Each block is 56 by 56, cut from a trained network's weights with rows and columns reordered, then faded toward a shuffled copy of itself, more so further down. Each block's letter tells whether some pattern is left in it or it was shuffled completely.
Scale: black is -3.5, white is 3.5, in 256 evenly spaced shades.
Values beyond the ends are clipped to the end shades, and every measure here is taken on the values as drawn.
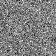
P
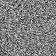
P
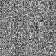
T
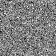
P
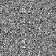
T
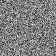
P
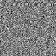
T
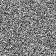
P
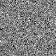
T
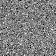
P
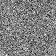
P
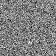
P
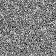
P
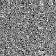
T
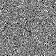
T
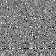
T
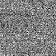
T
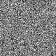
P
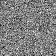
P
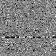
T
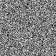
P
